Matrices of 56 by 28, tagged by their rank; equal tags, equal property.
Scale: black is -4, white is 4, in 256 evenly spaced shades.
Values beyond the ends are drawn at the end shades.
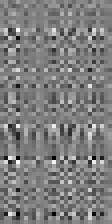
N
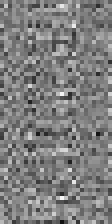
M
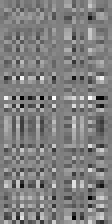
N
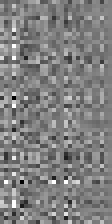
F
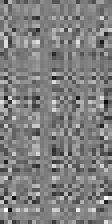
F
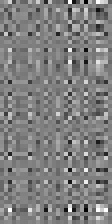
N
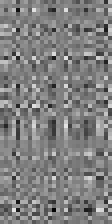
F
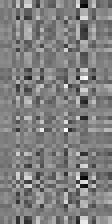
N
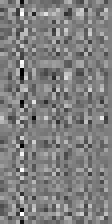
F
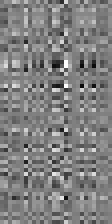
N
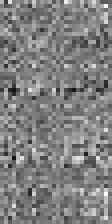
M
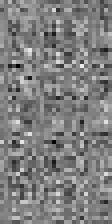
M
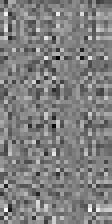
M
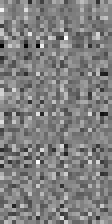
M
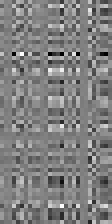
N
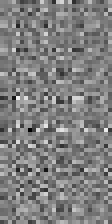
F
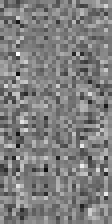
M
